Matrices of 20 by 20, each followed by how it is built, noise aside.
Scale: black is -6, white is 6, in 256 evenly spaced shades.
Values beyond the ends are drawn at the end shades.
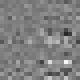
low rank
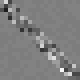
banded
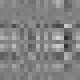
low rank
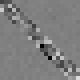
banded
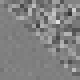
upper triangular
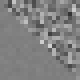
upper triangular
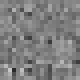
low rank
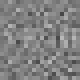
low rank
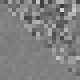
upper triangular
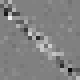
banded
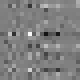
low rank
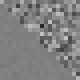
upper triangular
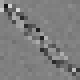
banded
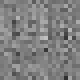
low rank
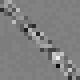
banded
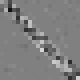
banded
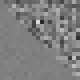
upper triangular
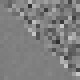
upper triangular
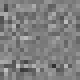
low rank
